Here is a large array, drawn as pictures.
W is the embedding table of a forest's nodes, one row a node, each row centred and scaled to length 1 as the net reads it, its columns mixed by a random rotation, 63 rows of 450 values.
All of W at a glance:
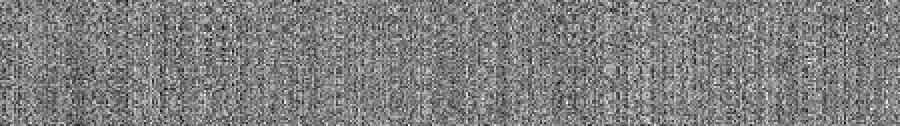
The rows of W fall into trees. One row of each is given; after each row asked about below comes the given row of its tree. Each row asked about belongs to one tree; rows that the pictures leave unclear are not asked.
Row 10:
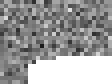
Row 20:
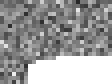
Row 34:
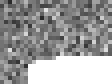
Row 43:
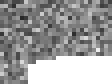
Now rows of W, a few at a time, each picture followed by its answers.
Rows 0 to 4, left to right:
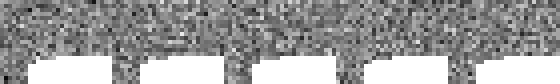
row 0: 10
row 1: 34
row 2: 34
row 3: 20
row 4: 43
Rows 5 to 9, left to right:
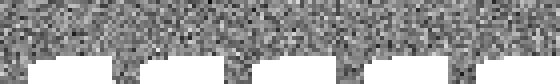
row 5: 43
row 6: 20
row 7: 34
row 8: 10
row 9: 10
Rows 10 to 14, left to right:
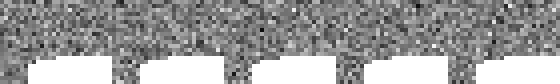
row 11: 34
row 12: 20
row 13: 20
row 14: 20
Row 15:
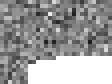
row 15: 20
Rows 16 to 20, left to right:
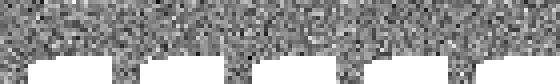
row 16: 34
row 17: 10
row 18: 10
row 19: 20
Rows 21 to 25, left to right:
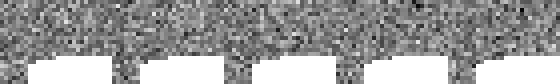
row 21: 43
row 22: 43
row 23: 34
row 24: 20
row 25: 20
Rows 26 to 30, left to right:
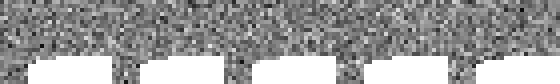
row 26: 10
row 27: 20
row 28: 34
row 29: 43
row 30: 20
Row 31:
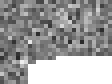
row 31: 43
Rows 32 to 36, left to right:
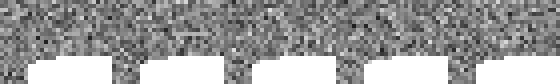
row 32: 20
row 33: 34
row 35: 34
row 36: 34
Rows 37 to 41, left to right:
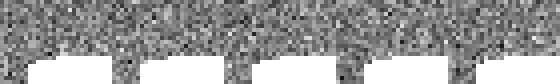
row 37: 20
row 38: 34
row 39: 43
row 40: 10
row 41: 10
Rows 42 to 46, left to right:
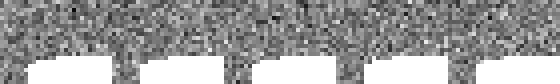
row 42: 20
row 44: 20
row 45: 10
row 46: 34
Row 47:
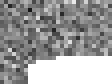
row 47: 34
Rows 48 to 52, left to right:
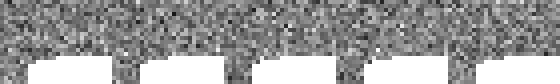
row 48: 34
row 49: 34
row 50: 10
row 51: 10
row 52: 34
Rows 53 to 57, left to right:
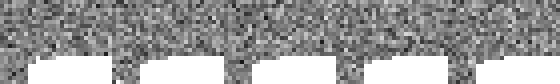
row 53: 10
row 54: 34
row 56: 34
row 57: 43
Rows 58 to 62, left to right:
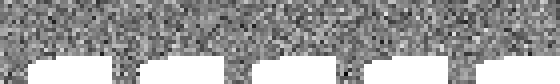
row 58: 20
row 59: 20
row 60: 34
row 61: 20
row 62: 43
